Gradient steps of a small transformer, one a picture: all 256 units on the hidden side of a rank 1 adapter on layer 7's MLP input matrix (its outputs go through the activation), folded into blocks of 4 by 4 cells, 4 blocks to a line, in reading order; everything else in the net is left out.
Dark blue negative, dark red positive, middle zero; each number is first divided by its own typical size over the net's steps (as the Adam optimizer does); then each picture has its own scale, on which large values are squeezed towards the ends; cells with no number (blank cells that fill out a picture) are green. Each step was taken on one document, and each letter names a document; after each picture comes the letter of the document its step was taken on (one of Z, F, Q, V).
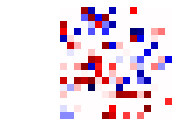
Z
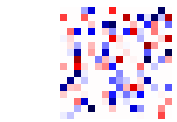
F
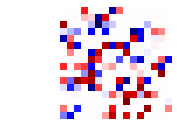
Z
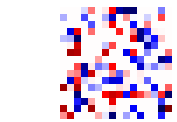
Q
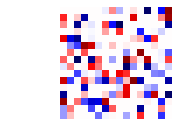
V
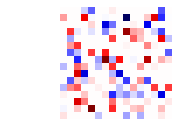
F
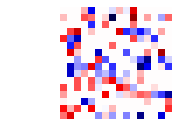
Q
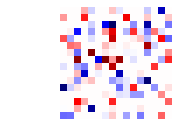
F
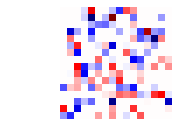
Q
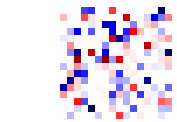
F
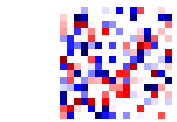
V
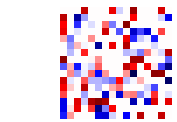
V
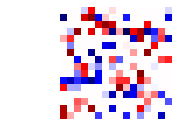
Z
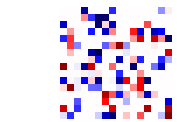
Z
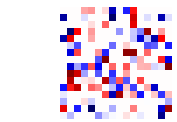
Q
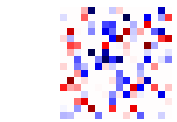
F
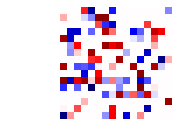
Z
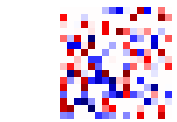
V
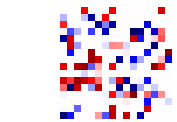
Z
